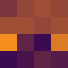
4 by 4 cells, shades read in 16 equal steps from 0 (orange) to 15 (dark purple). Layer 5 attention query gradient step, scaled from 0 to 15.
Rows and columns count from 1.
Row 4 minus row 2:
8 7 4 6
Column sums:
32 41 42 30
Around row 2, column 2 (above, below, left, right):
8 12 7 8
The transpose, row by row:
10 7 0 15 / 8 7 12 14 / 7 8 15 12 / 8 7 2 13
